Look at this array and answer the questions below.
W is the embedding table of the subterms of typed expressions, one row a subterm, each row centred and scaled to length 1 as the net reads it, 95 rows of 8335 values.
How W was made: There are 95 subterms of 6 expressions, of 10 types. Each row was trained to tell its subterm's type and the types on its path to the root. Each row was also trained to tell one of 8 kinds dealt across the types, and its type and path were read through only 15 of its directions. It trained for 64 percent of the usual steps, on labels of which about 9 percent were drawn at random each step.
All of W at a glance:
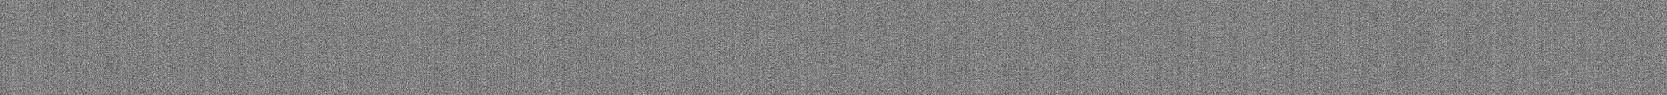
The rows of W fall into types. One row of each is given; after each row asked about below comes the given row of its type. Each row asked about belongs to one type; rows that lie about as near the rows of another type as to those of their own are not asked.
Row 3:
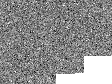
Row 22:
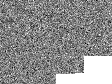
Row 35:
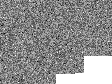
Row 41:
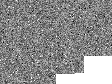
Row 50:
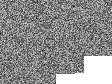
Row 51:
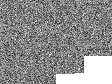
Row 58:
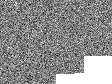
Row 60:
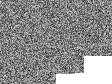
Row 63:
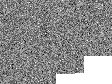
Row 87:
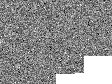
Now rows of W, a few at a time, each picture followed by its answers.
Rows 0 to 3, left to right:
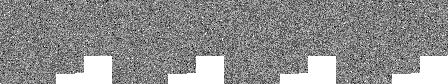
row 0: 35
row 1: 87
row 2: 22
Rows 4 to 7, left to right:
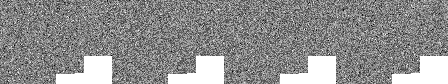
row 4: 58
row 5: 87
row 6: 22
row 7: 51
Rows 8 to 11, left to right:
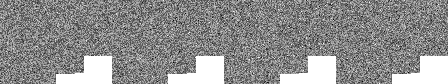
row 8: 50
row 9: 87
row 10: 60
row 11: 50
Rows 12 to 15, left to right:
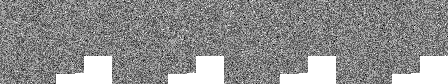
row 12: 50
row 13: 63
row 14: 51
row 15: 51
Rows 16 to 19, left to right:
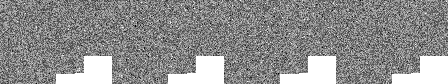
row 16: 22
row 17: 3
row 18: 35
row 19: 63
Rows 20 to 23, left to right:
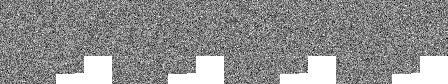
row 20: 41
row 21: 87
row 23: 63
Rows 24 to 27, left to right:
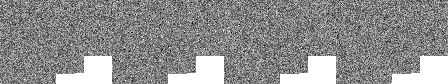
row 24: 22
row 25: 35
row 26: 50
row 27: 22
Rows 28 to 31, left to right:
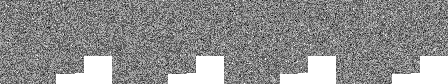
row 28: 87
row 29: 22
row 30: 51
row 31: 63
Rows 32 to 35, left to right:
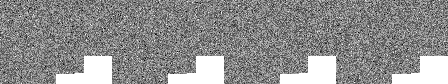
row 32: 58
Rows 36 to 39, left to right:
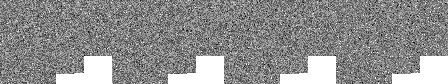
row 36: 51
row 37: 87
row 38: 3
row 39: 63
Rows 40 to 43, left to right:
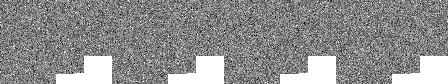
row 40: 63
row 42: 50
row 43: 63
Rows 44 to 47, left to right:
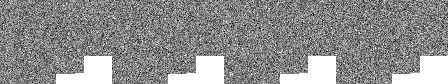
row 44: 3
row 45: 58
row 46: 87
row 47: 50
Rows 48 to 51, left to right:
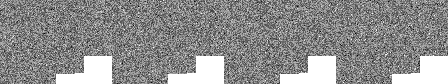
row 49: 60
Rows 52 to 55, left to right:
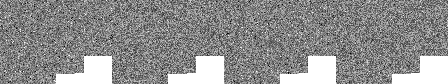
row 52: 22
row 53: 35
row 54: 63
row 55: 60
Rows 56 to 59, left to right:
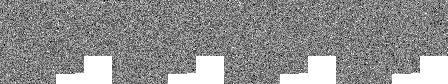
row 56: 50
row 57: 3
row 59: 63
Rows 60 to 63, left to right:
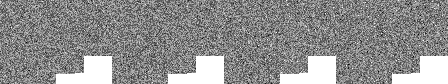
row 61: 35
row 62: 51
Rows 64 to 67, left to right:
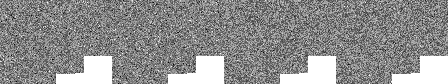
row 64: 3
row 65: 50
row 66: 50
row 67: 87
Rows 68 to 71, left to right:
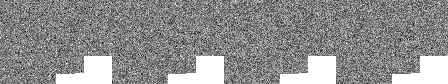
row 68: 22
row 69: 58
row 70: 60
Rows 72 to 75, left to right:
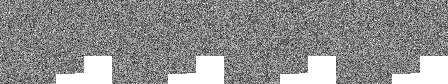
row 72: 58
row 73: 60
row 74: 50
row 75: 51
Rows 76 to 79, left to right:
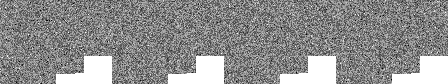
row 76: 87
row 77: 22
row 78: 22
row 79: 3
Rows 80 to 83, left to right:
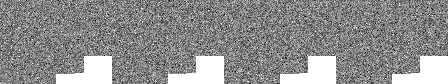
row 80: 35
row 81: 60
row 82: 3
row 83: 3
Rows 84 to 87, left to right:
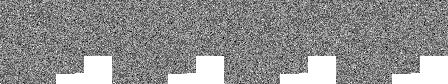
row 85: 58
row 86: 63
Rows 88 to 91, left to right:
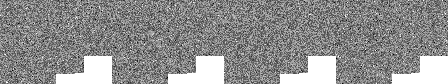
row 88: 51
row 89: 3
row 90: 35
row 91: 35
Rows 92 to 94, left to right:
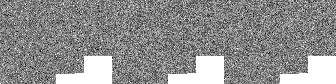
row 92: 58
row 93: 87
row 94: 58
